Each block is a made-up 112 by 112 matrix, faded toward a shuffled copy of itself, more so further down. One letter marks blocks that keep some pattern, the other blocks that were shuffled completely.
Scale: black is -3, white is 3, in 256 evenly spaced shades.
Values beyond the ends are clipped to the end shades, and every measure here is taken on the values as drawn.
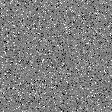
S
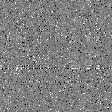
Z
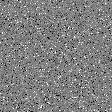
S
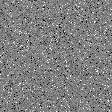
S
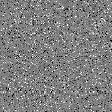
Z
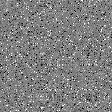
Z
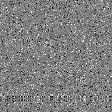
Z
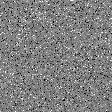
S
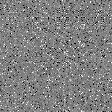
Z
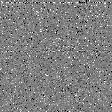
Z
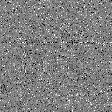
Z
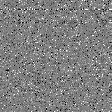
Z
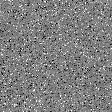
S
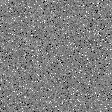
S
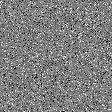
S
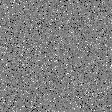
S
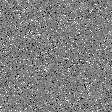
S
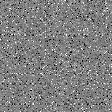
Z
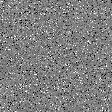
Z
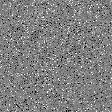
Z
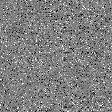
Z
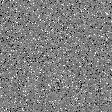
S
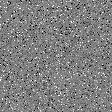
S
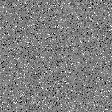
Z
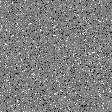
S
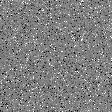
S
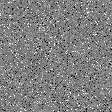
S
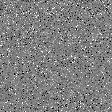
Z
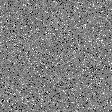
S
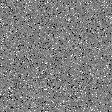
Z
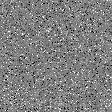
Z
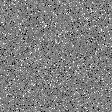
S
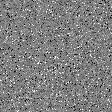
S
